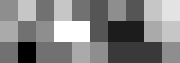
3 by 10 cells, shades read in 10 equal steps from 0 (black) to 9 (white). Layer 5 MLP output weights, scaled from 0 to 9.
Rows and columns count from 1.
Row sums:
53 51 34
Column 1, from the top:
5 6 4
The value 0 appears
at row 3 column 2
